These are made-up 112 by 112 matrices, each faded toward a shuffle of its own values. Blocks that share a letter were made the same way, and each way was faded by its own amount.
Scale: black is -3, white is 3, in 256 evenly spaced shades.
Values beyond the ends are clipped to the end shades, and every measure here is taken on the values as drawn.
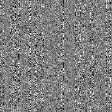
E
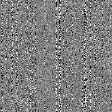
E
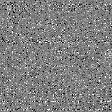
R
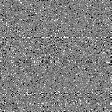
R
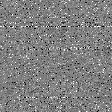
R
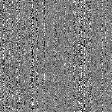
E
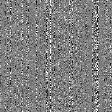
E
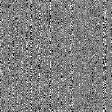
E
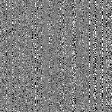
E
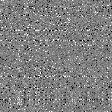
R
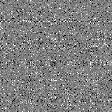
R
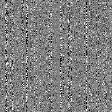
E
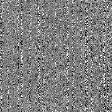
E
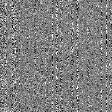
E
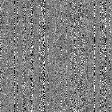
E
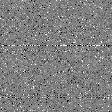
R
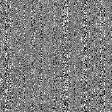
E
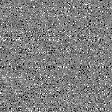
R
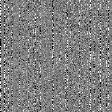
E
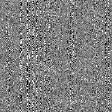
E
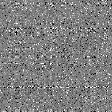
R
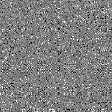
R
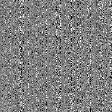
E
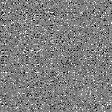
R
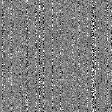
E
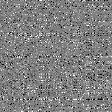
R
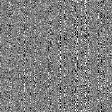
E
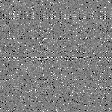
R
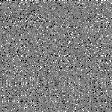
R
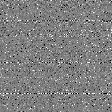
R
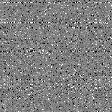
R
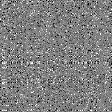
R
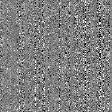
E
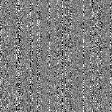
E
